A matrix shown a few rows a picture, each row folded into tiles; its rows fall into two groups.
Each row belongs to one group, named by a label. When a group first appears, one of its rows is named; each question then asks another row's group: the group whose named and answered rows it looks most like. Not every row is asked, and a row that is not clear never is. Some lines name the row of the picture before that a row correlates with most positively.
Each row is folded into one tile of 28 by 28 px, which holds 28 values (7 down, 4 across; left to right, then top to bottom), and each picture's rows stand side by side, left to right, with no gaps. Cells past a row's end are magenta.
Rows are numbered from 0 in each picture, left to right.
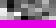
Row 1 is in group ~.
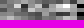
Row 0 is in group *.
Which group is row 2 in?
*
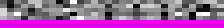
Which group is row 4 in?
*
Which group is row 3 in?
*
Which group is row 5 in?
*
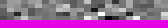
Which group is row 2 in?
*
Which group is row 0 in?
~
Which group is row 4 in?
~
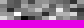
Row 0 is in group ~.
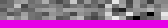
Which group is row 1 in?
~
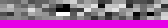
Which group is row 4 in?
*
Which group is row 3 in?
*
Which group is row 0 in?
*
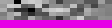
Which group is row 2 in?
~
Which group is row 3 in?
~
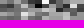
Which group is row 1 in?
~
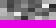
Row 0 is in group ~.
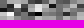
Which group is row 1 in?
*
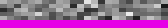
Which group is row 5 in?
*
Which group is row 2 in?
*
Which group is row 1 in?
*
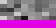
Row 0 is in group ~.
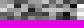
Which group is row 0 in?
*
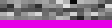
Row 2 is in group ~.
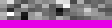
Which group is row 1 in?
*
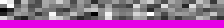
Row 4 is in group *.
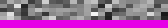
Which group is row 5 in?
*
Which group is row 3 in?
*
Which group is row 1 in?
~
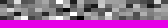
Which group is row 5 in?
~
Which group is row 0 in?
~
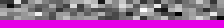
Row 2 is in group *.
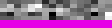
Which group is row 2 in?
~
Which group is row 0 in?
*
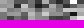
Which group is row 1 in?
~
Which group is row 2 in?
~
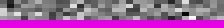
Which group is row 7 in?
~
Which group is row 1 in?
*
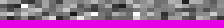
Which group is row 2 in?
~
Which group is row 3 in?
*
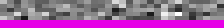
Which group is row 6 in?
*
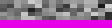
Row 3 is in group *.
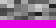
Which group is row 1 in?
*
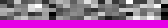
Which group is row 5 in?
*
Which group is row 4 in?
~
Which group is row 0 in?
~
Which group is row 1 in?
*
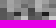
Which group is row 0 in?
~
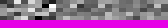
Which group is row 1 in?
*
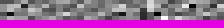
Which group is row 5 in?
~
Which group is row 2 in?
*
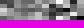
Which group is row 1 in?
*
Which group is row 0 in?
~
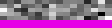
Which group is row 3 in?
~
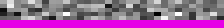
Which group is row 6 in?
*
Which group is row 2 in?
*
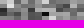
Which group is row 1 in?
~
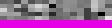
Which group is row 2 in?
~
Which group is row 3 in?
~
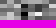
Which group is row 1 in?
*
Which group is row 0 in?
*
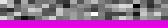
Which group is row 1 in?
~
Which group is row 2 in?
~
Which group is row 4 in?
*
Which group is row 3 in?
*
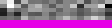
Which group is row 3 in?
*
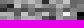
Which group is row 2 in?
*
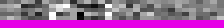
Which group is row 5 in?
*
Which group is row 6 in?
~
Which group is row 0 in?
*
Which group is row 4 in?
*
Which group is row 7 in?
~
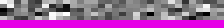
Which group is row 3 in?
*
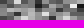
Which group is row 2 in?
*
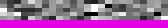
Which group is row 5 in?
~
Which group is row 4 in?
*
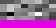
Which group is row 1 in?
*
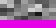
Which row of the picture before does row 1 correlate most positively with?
0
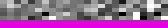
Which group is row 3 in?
~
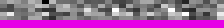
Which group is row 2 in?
*
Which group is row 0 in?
*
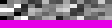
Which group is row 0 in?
~
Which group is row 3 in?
~
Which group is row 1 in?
~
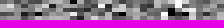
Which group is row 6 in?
~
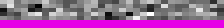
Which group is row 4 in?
~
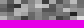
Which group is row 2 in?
~
